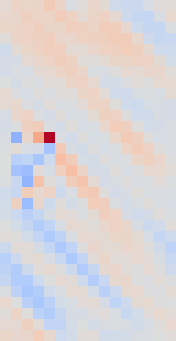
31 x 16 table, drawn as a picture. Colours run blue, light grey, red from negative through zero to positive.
The halves do not mirror each other. An odd patch, rougher than its surroundings, sits in the middle left. Streaks slant down to the right. The middle left is the roughest part.
